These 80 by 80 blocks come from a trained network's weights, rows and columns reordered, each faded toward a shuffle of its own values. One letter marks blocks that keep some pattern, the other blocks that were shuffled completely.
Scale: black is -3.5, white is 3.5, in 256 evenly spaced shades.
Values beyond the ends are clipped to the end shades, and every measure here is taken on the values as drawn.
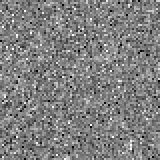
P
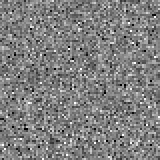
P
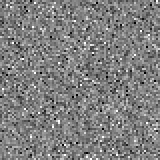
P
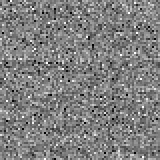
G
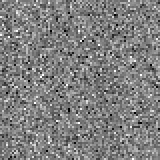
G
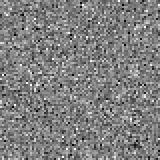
G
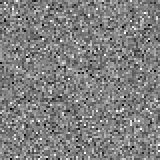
P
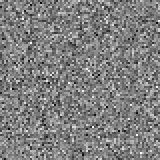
G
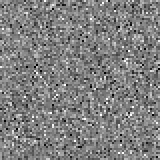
P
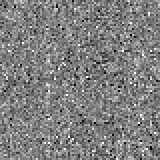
G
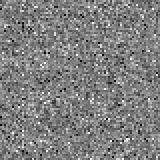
G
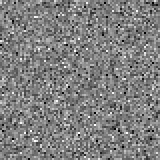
P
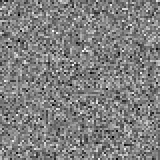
P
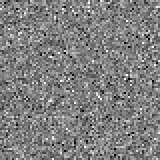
P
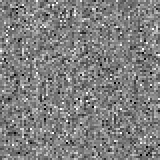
G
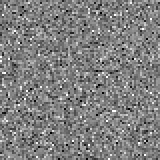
P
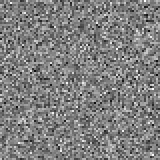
G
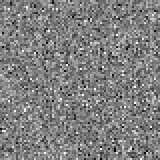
G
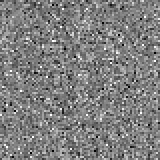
G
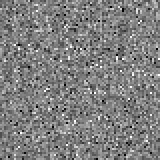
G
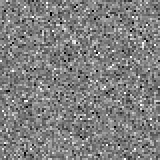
P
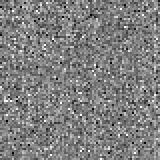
G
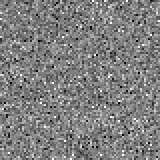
P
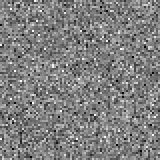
P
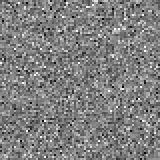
P
